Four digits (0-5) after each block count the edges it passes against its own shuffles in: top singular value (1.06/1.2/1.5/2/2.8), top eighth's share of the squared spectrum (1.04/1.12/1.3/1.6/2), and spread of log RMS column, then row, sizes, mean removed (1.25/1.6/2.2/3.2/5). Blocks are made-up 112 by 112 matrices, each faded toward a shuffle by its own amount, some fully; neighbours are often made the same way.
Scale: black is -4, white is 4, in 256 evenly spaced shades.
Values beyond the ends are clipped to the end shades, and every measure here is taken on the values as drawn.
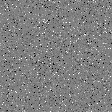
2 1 0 0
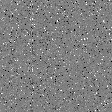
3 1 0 0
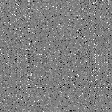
4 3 1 1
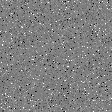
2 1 0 0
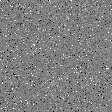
1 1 0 0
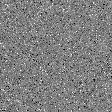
1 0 0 0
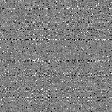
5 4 2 3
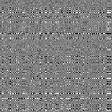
5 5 3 4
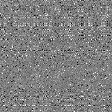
4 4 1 3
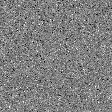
2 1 0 0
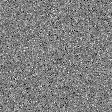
0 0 0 0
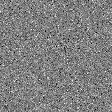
2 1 0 0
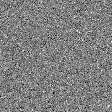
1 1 0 0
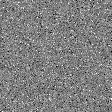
0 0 0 0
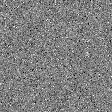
1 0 0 0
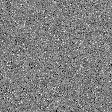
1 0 0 0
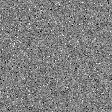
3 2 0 0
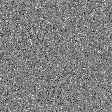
1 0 0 0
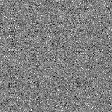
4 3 1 1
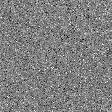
0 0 0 0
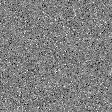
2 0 0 0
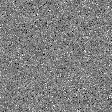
2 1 0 0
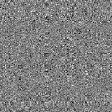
4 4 2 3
